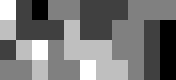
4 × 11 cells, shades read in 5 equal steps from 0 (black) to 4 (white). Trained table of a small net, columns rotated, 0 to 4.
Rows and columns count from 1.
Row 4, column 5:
2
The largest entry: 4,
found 3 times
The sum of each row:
18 16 24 24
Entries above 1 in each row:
6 4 8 9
